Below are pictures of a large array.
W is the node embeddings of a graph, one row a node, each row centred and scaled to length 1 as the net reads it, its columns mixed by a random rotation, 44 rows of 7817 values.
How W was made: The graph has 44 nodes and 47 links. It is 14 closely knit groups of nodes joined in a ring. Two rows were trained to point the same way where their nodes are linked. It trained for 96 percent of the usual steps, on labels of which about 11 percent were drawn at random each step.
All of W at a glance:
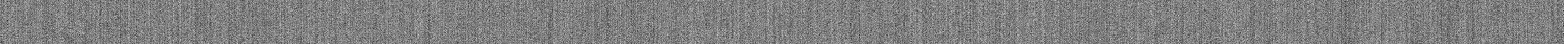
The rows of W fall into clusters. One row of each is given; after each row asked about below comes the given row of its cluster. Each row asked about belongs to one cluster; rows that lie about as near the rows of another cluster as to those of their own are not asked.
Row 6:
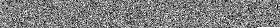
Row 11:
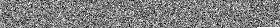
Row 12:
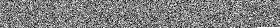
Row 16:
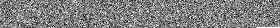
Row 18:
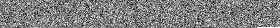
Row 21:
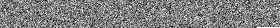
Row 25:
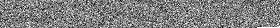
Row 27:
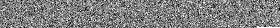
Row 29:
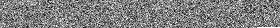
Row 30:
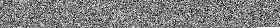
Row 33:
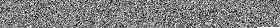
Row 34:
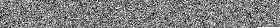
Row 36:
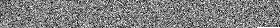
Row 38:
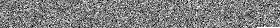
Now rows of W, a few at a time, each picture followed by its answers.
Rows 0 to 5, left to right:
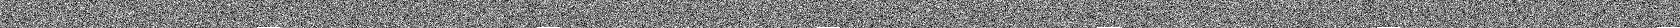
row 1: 6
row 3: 38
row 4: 29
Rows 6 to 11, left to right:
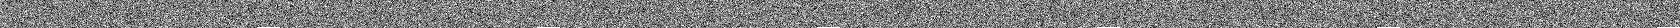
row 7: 12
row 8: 21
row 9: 18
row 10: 11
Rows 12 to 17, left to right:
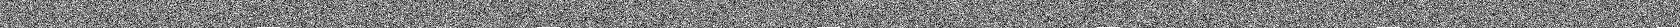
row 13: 6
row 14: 25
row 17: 30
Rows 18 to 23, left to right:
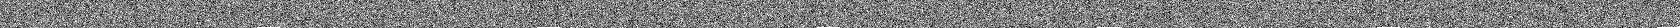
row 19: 36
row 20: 27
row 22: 29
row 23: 25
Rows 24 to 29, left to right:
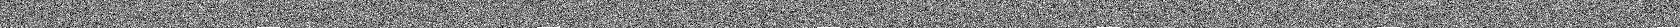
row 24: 27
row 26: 33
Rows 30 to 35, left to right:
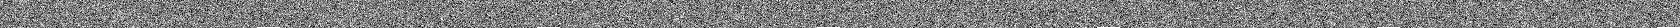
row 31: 33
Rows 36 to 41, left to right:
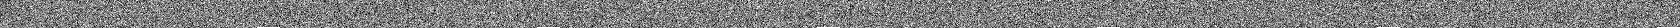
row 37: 34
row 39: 12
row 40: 21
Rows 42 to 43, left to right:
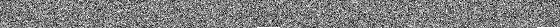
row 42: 36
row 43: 16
